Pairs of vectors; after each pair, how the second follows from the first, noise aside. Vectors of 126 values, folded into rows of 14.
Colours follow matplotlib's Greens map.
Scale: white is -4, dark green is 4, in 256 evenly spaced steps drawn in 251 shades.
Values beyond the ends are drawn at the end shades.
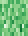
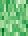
shuffled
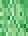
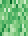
shuffled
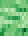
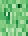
shuffled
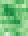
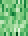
shuffled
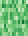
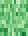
shuffled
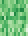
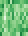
wrapped around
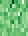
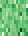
wrapped around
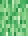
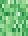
shuffled
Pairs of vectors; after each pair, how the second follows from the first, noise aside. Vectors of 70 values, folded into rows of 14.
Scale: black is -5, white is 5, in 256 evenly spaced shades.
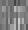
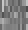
wrapped around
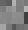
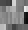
scaled up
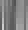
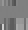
partly zeroed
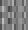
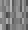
wrapped around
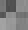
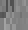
partly zeroed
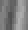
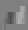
partly zeroed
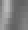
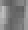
wrapped around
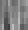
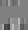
partly zeroed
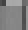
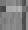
wrapped around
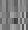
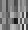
scaled up
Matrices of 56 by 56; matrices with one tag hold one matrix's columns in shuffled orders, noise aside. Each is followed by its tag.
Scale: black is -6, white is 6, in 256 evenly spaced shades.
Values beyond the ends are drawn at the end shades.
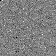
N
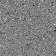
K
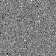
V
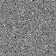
N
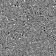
K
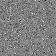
N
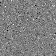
K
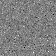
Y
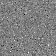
Y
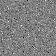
N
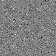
N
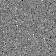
N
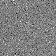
V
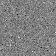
Y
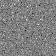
K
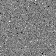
V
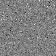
K
